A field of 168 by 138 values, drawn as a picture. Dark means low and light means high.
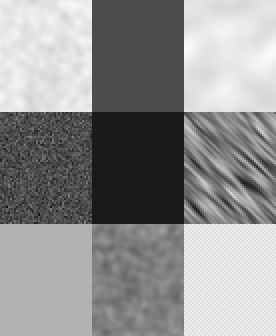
The table splits into 3 rows of 3 panels. Panel 1,1: very high, blotchy, faint in contrast. Panel 1,2: low, flat. Panel 1,3: very high, smooth, faint in contrast. Panel 2,1: low, fine-grained. Panel 2,2: very low, flat. Panel 2,3: middling, slanting down to the right, strong in contrast. Panel 3,1: high, flat. Panel 3,2: middling, blotchy, faint in contrast. Panel 3,3: very high, checkered, faint in contrast.
